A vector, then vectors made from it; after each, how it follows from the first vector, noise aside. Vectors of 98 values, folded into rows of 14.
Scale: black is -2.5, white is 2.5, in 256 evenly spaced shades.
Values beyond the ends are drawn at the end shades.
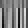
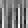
negated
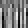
copied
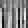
copied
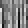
copied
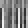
negated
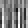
negated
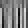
copied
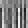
negated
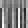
negated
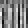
copied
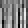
copied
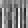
negated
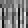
copied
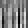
copied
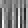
negated
